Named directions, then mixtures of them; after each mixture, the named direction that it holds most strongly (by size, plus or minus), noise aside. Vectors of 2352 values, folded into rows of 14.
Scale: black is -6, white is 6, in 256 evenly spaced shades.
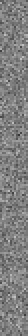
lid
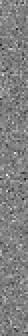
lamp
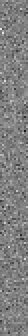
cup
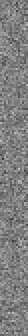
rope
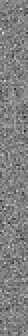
cup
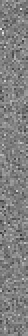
cup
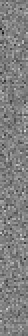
cup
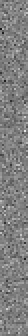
cup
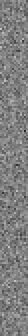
cup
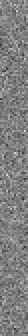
lamp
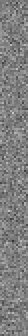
rope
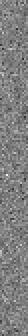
lamp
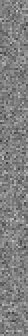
rope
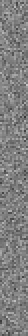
rope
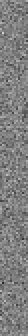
lid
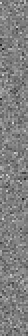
lamp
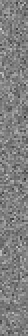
rope
